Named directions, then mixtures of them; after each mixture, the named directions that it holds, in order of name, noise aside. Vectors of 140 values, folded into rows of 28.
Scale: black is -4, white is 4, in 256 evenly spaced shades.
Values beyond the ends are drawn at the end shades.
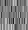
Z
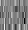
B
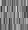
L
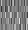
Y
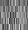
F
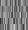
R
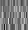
B, F, R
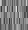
L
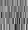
F, Y, Z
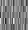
L, R, Z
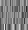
B, L, R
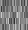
F, L, Y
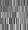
F, Y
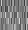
Y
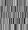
B, L, Z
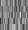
R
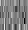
B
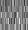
F, Y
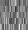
B, F, Z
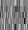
B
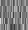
R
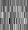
B, F, L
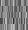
R, Z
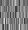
B, F, L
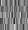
R, Y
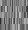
L, R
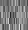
F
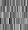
F, L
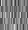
R, Y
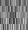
F, R, Z
